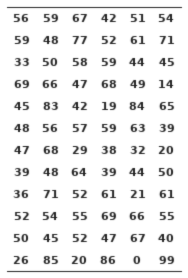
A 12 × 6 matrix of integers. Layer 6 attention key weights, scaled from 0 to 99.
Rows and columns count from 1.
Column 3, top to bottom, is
67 77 58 47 42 57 29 64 52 55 52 20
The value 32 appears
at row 7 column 5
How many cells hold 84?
1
